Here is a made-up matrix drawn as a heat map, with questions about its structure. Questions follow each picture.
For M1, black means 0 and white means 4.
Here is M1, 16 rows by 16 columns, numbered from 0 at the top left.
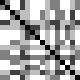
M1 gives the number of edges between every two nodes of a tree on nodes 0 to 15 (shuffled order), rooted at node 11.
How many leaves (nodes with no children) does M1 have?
12
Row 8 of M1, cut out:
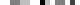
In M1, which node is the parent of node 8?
14
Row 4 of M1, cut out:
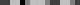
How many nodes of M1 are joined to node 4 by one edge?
5
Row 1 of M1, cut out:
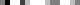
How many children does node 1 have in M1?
0
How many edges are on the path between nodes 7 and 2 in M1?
4
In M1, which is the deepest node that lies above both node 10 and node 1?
4
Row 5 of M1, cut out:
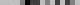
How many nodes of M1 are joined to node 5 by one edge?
4
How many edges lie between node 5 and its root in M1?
1
